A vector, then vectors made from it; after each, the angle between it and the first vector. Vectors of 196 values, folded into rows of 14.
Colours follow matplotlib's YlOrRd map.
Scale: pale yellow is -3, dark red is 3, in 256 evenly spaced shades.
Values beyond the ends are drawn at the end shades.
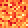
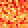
partly aligned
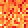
orthogonal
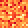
nearly parallel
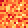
partly aligned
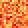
partly opposed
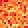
partly aligned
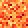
nearly opposite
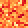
partly opposed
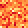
orthogonal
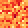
partly aligned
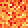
nearly parallel
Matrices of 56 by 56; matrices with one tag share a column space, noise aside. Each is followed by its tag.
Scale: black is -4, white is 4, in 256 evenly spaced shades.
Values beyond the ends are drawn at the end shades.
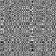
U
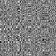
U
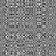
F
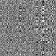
U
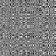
F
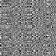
F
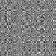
U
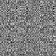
U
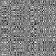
U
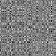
U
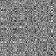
U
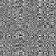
F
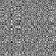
U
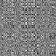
F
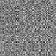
U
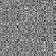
U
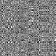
U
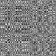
U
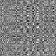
U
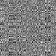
U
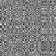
U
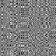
F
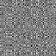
F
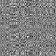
F
